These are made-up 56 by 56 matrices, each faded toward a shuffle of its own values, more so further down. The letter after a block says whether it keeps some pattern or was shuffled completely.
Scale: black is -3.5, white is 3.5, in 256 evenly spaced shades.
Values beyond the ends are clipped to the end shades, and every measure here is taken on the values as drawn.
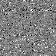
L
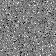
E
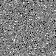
E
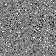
E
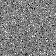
E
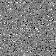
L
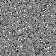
E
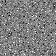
E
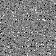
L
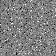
E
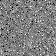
E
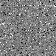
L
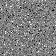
E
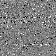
L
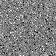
E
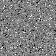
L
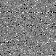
L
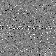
L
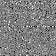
L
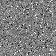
E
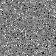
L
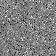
E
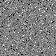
E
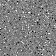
E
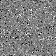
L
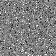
E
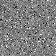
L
